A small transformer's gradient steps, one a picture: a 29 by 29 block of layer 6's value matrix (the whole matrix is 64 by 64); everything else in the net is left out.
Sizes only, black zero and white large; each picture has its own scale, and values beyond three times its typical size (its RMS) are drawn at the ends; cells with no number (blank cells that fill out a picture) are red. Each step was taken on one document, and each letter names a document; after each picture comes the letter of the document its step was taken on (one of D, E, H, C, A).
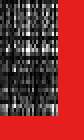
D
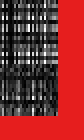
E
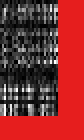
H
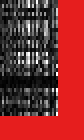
E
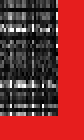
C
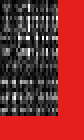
D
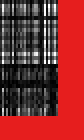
E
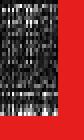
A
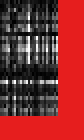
D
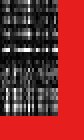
D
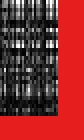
H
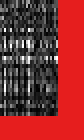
H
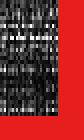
H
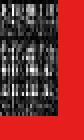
A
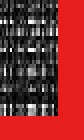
H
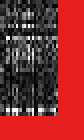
D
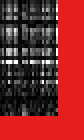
C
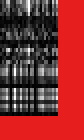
D
